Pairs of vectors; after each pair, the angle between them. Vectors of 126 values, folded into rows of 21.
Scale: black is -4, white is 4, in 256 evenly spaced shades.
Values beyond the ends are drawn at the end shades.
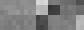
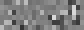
orthogonal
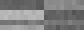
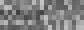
partly opposed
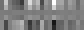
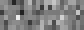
partly aligned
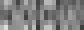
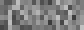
partly opposed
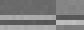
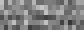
partly opposed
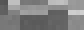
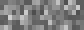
orthogonal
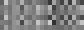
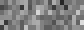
partly aligned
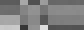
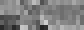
nearly opposite
